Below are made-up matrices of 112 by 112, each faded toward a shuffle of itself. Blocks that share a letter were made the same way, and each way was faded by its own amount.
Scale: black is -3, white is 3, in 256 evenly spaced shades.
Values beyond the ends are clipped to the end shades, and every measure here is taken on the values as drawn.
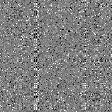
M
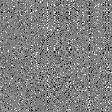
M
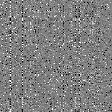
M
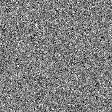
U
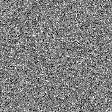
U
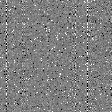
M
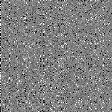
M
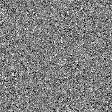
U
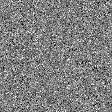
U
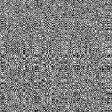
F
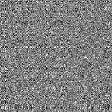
F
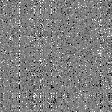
M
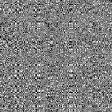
F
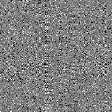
M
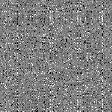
M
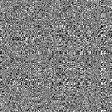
F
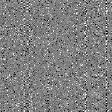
M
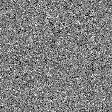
U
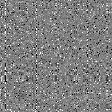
M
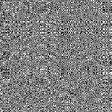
F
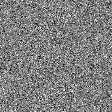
U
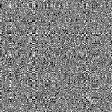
F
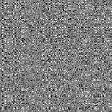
F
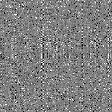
M
